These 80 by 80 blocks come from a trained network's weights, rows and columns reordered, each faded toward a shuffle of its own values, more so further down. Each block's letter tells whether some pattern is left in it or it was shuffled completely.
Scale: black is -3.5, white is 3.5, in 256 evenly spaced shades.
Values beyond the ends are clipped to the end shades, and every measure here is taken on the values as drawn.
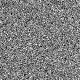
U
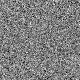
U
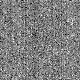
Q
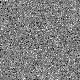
U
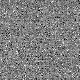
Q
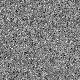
U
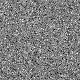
U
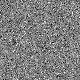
U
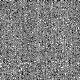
Q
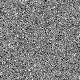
U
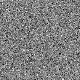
U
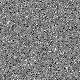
U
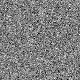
Q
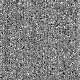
Q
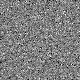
U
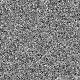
U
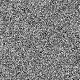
Q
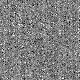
Q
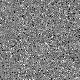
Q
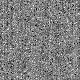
Q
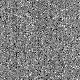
Q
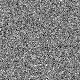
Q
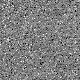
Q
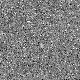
U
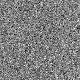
Q
